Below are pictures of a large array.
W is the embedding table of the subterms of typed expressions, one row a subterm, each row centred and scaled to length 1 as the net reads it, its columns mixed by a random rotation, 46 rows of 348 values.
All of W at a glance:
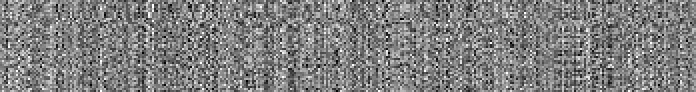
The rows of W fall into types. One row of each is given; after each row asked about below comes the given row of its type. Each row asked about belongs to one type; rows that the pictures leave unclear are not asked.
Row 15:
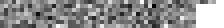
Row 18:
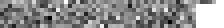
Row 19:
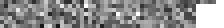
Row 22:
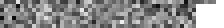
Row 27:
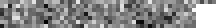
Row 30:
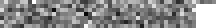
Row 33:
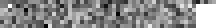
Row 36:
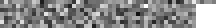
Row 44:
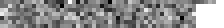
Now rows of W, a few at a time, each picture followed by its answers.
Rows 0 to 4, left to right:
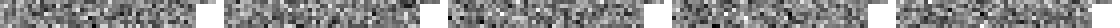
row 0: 15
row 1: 19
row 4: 30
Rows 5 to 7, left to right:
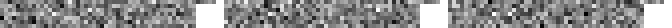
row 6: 18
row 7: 36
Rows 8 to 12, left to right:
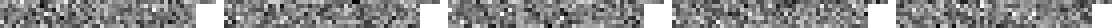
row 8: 18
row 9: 27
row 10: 30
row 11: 33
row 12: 19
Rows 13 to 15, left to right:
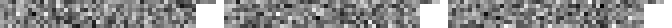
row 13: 19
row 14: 15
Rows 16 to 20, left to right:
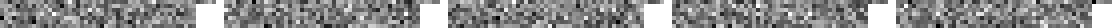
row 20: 19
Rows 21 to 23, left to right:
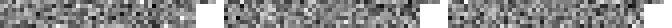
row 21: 15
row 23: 22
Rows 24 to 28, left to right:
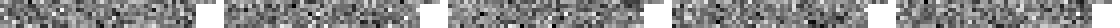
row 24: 30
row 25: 15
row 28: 30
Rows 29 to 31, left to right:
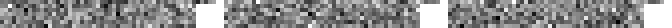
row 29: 33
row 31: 18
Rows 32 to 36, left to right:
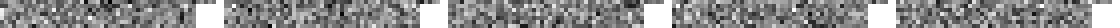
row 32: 44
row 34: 19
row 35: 27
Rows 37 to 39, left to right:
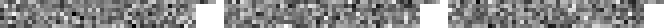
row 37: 22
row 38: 15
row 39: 30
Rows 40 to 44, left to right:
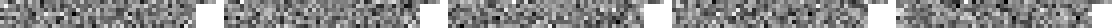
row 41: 22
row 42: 18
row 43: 36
